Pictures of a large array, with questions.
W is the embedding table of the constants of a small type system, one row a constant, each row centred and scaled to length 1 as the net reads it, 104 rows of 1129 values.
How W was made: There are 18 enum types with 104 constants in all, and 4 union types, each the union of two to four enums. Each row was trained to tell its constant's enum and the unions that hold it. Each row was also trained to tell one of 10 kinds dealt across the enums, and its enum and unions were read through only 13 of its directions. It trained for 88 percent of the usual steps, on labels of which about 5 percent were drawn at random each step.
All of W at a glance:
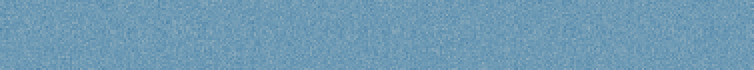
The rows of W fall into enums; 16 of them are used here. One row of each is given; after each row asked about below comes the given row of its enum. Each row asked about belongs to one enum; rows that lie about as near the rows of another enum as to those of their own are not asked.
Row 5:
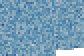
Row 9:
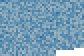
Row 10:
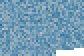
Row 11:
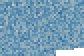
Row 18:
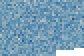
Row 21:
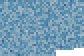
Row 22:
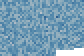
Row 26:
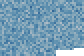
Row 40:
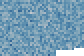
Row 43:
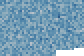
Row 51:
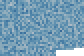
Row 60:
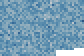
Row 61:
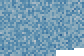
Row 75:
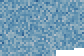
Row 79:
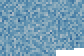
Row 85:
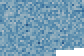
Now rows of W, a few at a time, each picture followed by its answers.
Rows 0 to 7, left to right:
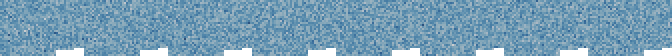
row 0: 60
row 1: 43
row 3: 22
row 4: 26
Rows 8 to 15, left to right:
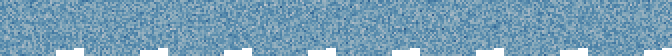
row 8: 60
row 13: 22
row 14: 21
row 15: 61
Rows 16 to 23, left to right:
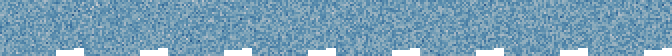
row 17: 11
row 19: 9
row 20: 51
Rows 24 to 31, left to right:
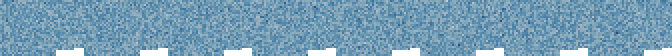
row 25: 51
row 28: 43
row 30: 79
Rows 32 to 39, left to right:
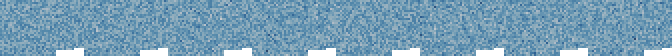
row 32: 43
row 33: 43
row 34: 10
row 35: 5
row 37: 21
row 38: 22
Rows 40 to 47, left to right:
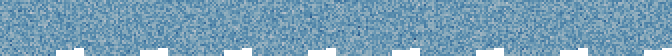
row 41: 21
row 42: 21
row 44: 21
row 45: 85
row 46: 9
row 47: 9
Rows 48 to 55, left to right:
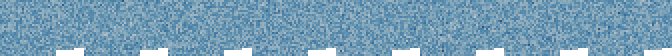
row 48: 9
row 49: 9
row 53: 22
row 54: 79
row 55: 21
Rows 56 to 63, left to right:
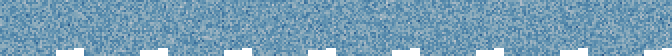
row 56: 43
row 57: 26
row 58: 85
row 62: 40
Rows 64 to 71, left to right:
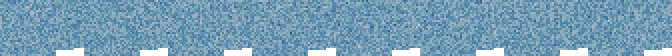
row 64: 22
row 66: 51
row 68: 26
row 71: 75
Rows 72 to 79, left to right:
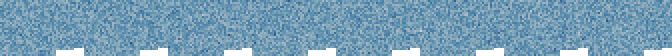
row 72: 79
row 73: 79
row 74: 61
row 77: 79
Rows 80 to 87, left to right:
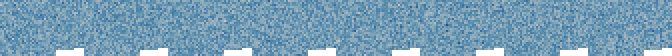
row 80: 26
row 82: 40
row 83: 85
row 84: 18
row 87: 51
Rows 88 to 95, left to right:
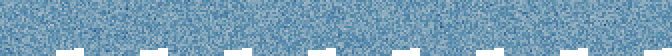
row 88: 43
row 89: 5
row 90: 22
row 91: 10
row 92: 9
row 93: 51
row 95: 10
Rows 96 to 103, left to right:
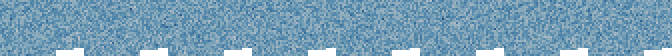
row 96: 18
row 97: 5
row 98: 51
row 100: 26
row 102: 18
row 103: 79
